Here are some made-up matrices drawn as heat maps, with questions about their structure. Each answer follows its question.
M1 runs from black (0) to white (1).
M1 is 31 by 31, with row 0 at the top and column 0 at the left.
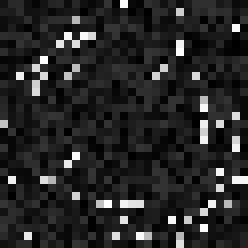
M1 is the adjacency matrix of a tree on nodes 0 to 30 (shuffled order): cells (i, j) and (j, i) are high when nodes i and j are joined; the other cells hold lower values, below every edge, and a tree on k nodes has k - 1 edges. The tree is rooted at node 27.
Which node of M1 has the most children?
25
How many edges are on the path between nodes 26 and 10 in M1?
9
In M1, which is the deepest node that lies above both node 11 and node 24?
9
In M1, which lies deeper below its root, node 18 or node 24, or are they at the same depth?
node 24
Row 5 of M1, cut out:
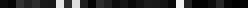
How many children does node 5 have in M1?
2
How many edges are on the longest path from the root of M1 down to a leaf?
10
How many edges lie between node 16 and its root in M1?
3
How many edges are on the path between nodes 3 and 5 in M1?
3
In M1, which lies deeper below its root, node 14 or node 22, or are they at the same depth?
the same depth
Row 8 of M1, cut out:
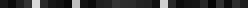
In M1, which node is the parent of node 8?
9
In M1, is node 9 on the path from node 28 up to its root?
no
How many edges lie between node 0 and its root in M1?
2
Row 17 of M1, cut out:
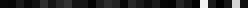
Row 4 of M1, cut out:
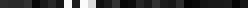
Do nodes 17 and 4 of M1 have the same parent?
no
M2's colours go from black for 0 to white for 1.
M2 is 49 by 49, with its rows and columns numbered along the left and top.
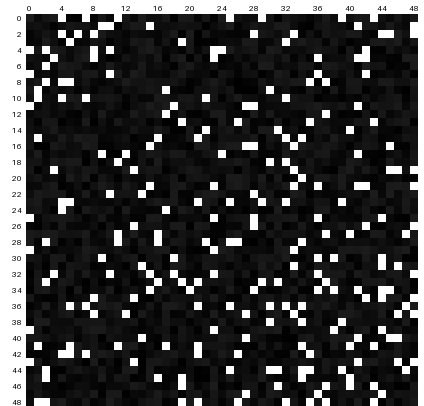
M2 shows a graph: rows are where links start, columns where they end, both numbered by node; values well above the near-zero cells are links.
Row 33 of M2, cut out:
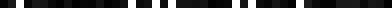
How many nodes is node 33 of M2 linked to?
7
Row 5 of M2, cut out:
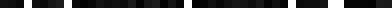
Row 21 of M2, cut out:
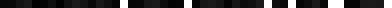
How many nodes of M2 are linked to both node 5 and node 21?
4
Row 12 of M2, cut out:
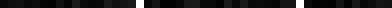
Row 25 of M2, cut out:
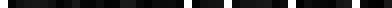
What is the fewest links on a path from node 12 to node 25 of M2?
5
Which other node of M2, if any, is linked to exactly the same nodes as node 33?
none
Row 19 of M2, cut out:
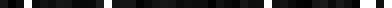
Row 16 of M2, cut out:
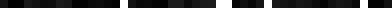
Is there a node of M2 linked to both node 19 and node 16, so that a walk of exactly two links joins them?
yes
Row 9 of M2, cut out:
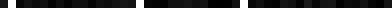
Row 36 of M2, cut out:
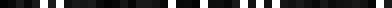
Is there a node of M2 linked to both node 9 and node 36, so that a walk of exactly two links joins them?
yes
